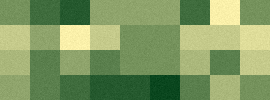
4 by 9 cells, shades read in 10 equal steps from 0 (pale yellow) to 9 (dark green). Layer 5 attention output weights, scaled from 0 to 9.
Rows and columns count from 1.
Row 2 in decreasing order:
5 5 4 2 2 2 2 1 0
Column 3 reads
8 0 4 7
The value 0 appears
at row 1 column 8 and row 2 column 3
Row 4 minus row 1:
-1 -1 -1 4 4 5 -1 3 0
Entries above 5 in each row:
3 0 3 6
